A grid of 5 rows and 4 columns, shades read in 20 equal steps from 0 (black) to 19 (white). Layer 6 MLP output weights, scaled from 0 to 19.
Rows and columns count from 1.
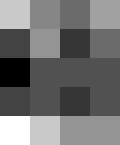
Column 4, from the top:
12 8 6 6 11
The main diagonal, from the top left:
15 11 6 6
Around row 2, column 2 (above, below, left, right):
10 6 5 4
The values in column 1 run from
0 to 19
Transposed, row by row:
15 5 0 5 19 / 10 11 6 6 15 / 8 4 6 4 11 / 12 8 6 6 11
